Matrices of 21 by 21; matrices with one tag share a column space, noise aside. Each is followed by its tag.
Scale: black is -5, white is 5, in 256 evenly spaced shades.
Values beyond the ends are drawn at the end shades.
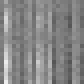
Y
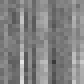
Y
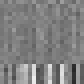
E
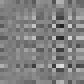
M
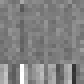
E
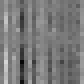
Y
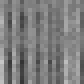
Y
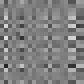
M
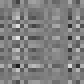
M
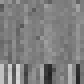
E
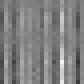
Y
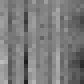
Y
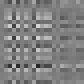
M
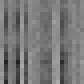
Y
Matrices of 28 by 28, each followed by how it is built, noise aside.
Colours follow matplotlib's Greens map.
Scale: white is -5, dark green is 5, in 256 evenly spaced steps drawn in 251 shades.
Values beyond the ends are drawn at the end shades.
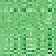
low rank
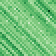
Toeplitz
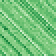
Toeplitz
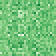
low rank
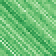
Toeplitz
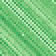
Toeplitz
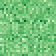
low rank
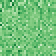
low rank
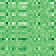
low rank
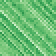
Toeplitz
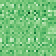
low rank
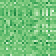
low rank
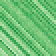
Toeplitz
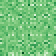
low rank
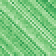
Toeplitz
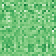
low rank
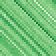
Toeplitz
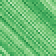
Toeplitz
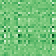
low rank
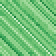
Toeplitz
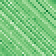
Toeplitz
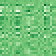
low rank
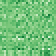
low rank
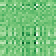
low rank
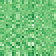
low rank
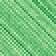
Toeplitz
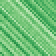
Toeplitz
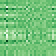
low rank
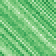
Toeplitz
